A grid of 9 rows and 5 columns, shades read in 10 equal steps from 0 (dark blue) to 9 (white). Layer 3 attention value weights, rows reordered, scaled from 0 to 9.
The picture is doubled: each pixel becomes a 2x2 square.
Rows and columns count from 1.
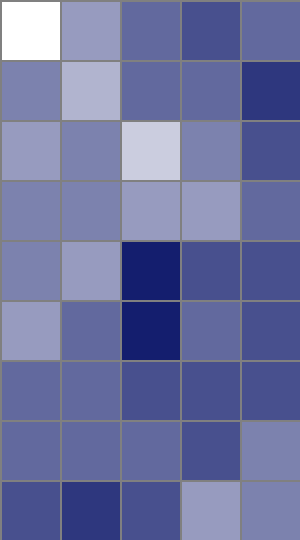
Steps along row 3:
down up down down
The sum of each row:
22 17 22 21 13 13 12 15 14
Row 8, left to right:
3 3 3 2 4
